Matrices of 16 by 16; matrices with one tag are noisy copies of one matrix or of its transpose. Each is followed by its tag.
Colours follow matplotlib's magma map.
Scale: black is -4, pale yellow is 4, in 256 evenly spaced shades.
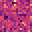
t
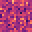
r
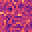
r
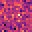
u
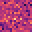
u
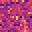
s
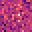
u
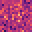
u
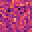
r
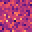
u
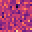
t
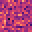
r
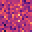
u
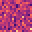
t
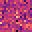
s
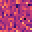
t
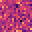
t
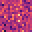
u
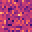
r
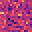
r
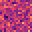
t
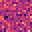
t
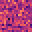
r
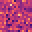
r
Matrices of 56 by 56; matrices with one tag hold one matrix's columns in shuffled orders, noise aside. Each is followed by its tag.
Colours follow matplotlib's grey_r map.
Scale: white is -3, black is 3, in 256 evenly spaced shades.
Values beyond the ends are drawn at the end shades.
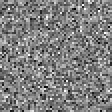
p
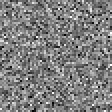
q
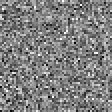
p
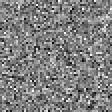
p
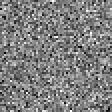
q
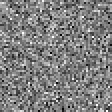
q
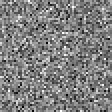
p
